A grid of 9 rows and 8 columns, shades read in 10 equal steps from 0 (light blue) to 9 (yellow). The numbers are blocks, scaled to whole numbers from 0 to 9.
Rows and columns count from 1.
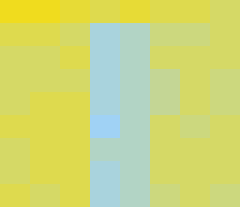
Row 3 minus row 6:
-1 -1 0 1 0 0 1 0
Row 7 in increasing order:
2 2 6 6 6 6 7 7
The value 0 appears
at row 6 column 4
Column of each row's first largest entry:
1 1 3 1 2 1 2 2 1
